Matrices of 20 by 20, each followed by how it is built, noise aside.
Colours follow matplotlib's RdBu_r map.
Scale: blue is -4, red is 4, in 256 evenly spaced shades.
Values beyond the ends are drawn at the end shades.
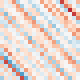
Toeplitz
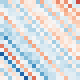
Toeplitz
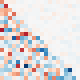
lower triangular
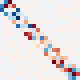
banded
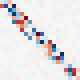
banded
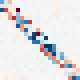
banded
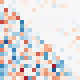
lower triangular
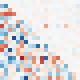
lower triangular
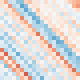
Toeplitz
